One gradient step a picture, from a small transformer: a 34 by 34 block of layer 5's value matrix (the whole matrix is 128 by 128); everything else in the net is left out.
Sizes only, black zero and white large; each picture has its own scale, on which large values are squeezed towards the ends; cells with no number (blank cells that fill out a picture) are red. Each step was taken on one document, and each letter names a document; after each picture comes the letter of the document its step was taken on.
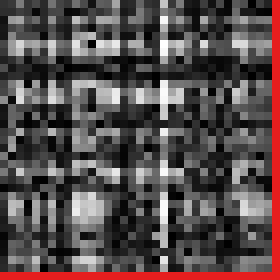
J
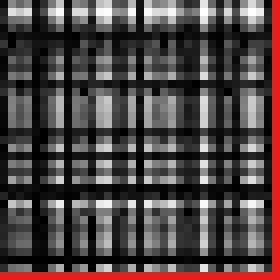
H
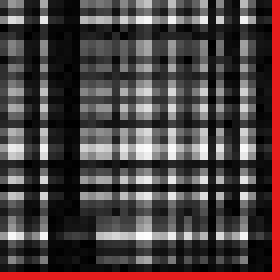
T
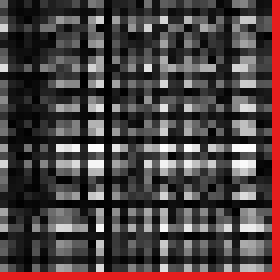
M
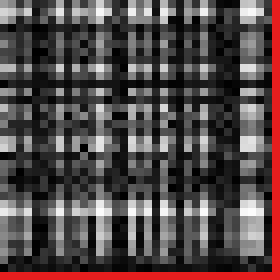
H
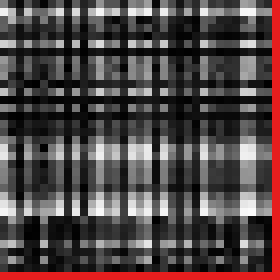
H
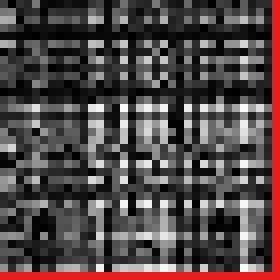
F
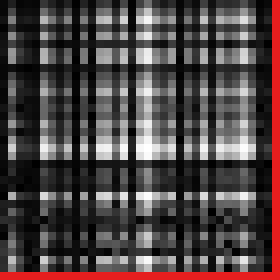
T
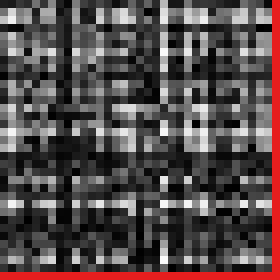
J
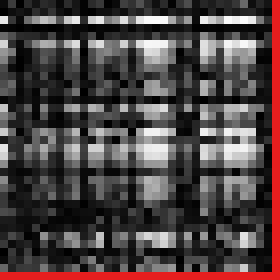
F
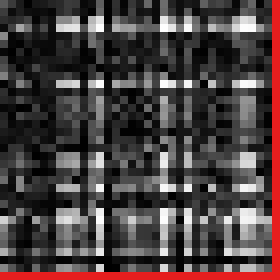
M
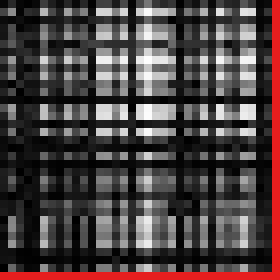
T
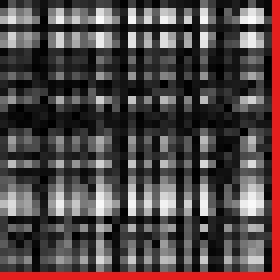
H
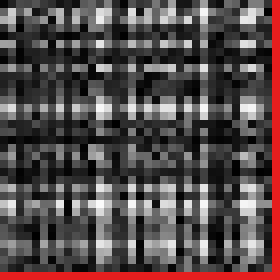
H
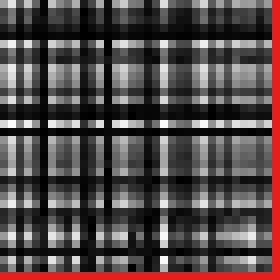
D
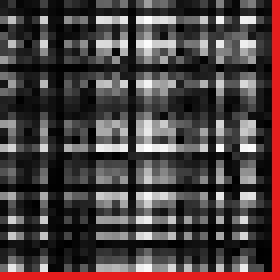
T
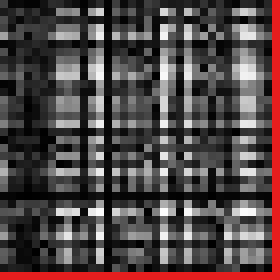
M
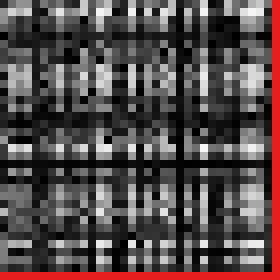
H
